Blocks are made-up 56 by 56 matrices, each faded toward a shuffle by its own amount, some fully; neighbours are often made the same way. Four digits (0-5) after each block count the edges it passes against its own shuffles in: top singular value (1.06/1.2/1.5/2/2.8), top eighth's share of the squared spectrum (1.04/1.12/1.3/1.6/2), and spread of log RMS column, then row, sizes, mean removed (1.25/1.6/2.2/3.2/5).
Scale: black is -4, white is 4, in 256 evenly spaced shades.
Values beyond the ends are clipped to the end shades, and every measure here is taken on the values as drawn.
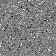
0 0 0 0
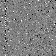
2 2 1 0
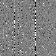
3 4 3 0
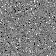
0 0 0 0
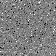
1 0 0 0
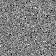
2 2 0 0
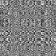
4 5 3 3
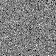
1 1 0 0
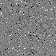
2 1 0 0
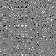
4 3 1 1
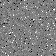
1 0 0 0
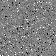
1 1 0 0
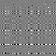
5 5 2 3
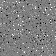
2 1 0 0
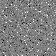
2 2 0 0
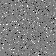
0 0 0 0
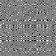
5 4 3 3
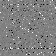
3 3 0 1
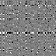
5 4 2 3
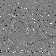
2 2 0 1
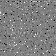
2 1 0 0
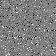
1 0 0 0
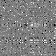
4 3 1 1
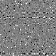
4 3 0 1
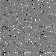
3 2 0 1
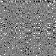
4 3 2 2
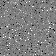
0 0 0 0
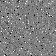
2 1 0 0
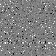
3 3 0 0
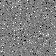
2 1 0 0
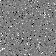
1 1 0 0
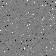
0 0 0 0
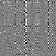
5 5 3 2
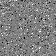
2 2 0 0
